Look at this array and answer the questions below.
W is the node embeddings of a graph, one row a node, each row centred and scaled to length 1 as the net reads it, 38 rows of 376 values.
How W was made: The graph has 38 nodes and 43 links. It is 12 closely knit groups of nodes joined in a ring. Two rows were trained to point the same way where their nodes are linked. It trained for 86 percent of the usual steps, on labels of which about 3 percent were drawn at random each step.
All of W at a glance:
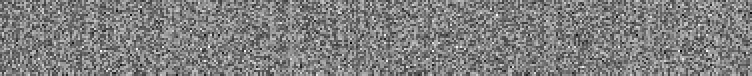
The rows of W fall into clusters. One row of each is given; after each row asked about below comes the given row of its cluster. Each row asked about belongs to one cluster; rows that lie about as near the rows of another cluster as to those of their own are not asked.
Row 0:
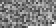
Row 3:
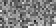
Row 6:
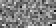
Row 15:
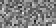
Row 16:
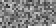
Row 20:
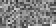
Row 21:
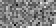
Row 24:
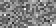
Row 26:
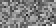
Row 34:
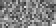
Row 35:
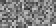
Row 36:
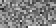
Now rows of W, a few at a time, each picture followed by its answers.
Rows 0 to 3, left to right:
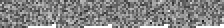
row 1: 15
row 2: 21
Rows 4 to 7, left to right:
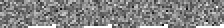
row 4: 24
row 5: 20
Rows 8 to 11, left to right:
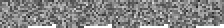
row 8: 26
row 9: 3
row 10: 6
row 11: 16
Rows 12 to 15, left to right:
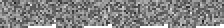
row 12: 3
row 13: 21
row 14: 24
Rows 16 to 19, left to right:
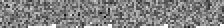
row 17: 35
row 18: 35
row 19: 26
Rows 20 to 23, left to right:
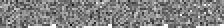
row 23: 0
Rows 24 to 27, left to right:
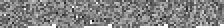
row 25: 36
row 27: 34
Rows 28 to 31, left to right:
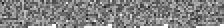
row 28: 35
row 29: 34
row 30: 15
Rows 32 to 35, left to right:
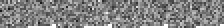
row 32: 20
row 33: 0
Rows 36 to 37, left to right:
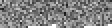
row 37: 36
